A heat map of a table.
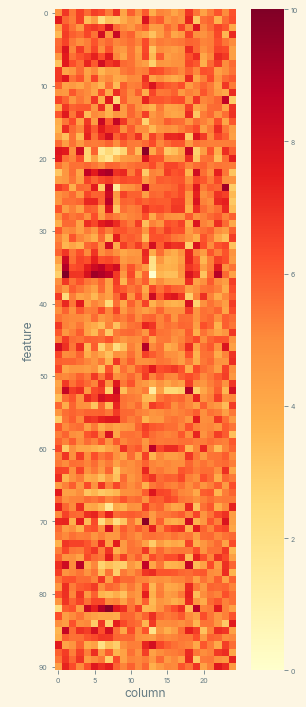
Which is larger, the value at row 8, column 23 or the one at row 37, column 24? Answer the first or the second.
the second
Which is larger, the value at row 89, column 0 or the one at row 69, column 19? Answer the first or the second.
the second
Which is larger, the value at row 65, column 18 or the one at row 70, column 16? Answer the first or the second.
the first
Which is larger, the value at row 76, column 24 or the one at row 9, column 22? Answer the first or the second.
the first
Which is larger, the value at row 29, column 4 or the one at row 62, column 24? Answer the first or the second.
the first
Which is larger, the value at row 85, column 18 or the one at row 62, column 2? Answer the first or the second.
the first
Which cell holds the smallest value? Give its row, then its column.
36, 13
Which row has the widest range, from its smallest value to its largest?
36
